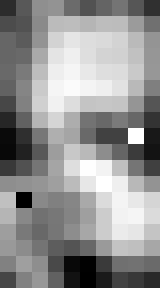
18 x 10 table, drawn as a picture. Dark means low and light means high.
Lone odd cells: 2, 1 higher and 1 lower than their neighbours. Average level on the scale: 60%. Roughest part: middle right.
